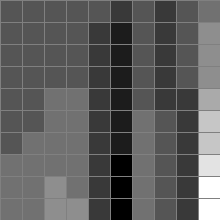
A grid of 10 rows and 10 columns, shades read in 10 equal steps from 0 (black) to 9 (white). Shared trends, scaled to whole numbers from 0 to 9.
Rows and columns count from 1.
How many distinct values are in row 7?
5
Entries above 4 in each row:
0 1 1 1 1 1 1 1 2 3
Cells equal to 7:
2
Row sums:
29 28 28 28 30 33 34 35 37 38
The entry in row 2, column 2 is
3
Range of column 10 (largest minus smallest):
5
